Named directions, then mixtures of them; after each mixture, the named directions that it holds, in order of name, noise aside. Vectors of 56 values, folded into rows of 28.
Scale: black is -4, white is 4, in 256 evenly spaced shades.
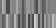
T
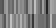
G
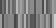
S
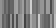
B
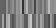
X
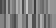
S, X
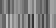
G, T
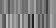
G, T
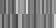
B, S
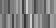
B, T, X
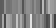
G, S, X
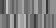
G, S, T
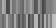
T
